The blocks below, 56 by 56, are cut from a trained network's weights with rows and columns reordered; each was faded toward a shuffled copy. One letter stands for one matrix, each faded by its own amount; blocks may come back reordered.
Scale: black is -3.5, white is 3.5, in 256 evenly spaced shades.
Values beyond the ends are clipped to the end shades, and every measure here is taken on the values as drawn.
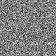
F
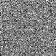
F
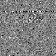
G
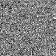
F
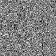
G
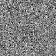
F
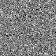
F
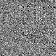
F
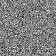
G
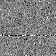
G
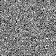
F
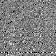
G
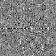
G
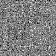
F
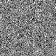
F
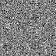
F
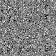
F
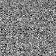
F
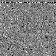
G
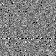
G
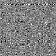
G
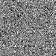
F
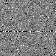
G
